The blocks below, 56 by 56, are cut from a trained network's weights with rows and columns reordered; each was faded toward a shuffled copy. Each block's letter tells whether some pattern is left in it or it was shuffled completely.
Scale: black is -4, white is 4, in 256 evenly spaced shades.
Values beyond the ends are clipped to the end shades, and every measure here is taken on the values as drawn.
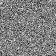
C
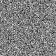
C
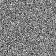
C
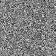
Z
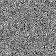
Z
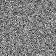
C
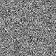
Z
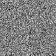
Z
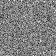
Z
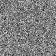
Z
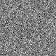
Z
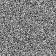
C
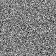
C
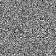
Z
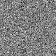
Z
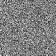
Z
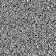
Z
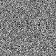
Z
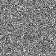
Z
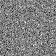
C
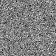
C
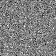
C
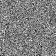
C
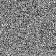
Z
